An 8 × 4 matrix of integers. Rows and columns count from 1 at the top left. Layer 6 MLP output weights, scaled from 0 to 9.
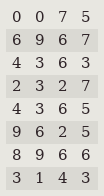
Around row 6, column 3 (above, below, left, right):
6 6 6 5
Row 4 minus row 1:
2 3 -5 2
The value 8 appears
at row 7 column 1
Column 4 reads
5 7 3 7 5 5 6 3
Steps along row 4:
up down up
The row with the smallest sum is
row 8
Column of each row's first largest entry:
3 2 3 4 3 1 2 3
